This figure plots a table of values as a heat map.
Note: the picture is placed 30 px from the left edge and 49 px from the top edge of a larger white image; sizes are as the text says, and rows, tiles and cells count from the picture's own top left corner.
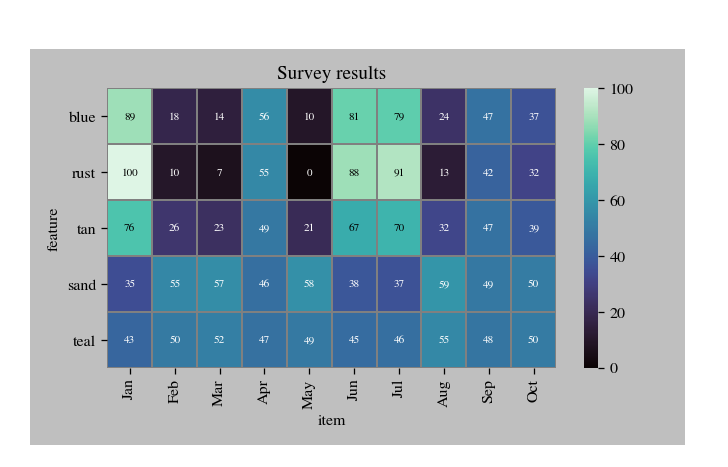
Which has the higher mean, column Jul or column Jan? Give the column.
Jan
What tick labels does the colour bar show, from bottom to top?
0, 20, 40, 60, 80, 100
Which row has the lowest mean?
rust
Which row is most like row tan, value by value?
blue
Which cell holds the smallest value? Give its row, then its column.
rust, May
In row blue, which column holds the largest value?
Jan
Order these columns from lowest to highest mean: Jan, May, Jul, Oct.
May, Oct, Jul, Jan
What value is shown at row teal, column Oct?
50
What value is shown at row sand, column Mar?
57
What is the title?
Survey results
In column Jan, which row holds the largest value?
rust
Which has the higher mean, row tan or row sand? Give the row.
sand
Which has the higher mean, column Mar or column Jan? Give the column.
Jan
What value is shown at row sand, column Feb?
55
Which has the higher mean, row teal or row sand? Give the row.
teal
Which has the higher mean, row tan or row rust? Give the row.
tan
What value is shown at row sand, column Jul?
37
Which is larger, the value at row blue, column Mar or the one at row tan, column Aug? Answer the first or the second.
the second
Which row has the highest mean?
teal
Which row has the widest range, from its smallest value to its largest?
rust
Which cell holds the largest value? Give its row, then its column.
rust, Jan
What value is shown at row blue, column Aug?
24
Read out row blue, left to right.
89 18 14 56 10 81 79 24 47 37
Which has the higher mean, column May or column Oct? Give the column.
Oct
